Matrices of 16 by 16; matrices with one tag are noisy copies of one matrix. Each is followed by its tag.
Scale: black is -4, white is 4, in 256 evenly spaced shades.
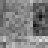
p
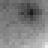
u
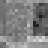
p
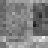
p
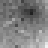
u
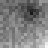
u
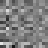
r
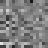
r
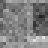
p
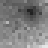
u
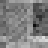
p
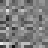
r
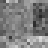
p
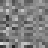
r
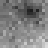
u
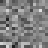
r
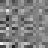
r
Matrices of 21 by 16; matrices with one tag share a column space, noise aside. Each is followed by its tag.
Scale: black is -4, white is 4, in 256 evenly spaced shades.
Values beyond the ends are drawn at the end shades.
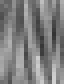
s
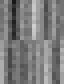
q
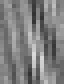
s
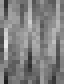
s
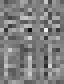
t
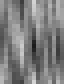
s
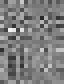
t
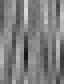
s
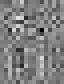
t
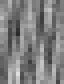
s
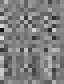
t
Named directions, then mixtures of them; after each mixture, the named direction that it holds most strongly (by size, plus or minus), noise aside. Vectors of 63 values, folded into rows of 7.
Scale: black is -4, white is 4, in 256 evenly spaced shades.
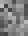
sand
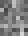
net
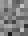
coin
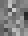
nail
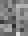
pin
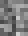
pin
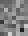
coin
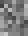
sand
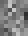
nail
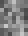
net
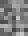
net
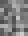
net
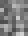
net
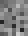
pin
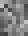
sand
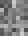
net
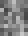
net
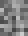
net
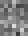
pin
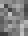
sand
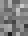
coin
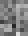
pin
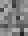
net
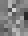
nail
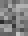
pin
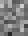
coin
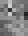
nail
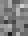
coin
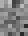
coin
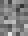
coin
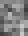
sand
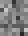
net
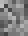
sand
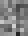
pin
